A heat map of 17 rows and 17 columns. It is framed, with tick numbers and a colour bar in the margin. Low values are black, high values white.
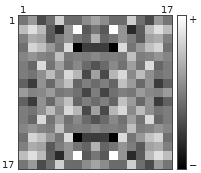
No row or column stands out. No seam splits the table. Its left and right halves mirror each other, and so do its top and bottom.
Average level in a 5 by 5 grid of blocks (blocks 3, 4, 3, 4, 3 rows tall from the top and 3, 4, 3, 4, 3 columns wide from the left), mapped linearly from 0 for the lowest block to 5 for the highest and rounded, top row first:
53235 / 44044 / 13131 / 44044 / 53235
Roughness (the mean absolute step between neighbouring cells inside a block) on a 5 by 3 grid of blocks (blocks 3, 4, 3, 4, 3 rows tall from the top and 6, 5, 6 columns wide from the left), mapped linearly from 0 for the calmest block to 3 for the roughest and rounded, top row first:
232 | 111 | 101 | 111 | 232
